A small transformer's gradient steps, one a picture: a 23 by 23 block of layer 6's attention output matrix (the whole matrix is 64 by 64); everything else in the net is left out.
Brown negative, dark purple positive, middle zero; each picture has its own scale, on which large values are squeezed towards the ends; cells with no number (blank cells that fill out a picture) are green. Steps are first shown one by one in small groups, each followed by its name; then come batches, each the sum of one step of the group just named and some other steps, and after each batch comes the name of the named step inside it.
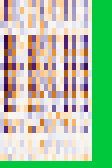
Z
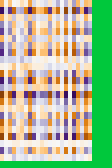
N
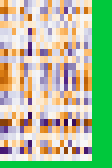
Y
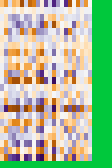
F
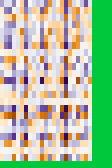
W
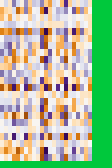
W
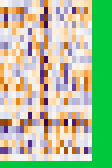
Y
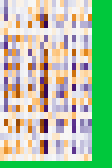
Z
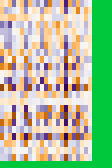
W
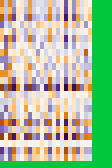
Z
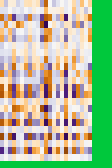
N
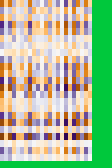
N
